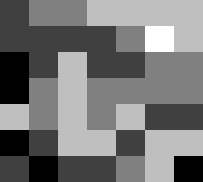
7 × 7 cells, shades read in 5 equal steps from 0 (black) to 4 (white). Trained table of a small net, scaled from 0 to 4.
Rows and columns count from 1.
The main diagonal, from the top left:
1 1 3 2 3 3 0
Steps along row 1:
up same up same same same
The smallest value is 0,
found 5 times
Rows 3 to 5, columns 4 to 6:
1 1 2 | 2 2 2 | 2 3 1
